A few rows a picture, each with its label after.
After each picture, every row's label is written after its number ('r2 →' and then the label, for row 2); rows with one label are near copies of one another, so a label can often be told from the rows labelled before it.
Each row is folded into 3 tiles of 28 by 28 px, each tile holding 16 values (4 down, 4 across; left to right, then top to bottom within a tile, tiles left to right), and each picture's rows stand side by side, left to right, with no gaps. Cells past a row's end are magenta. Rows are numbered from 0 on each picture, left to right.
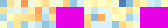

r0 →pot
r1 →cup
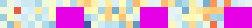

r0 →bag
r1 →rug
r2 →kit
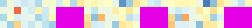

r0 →bag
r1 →cup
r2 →cup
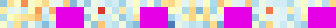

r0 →pot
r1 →bag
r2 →rug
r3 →bag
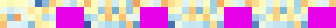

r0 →cup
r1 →rug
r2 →rug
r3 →rug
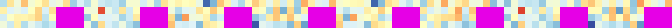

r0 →pot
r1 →bag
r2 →cup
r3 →rug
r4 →cup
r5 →pot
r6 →bag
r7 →rug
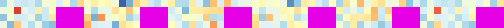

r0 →bag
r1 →cup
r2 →kit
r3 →cup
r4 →pot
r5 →bag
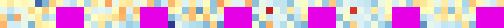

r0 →cup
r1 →pot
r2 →rug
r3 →bag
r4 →bag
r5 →rug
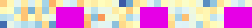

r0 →rug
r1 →cup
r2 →cup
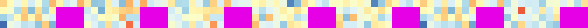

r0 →rug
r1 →kit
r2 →kit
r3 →cup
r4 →cup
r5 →rug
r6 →bag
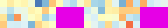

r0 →cup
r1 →kit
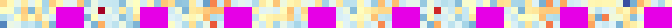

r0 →rug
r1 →bag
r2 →kit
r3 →pot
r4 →kit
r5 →bag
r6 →kit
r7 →cup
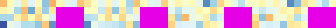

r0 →rug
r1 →rug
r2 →cup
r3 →cup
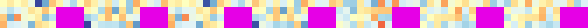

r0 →cup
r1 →rug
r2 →cup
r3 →rug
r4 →kit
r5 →pot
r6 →pot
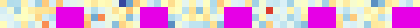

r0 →kit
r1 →cup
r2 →rug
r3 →bag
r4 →cup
